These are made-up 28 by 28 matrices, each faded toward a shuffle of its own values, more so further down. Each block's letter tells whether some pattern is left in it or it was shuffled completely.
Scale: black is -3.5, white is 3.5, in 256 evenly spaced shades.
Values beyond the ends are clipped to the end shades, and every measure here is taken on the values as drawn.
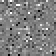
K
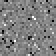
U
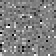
K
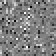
K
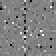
K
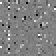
K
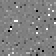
U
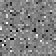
K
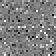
U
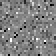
U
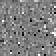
K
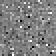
U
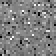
K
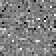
K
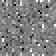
K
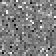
U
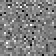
K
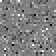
K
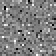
U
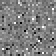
U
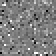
K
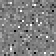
U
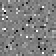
U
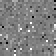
K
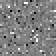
U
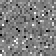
U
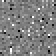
U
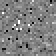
U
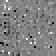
K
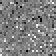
U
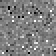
U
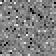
U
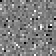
K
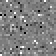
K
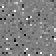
U
